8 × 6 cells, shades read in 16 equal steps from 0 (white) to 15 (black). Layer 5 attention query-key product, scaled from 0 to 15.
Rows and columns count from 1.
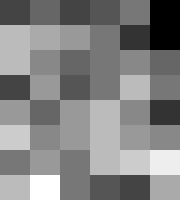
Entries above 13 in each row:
1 1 0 0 0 0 0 0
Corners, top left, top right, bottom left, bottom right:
11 15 4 5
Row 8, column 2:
0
